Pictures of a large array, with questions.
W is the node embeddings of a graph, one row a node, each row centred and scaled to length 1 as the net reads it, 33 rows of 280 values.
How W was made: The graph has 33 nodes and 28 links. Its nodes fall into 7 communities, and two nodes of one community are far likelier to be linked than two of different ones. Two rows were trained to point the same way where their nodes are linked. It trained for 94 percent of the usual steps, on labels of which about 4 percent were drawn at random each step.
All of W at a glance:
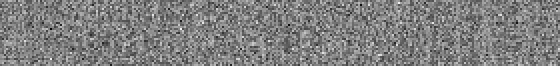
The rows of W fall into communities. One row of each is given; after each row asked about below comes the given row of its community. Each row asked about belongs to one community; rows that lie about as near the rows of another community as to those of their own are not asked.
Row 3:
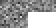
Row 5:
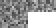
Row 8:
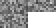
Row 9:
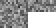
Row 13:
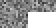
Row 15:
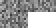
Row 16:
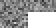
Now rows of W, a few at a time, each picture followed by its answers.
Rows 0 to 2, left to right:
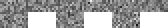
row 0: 8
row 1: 5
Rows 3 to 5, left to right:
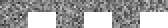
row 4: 13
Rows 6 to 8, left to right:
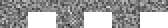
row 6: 3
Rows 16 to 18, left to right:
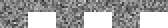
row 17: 3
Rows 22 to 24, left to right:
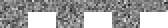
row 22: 16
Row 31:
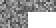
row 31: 15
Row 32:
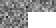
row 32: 16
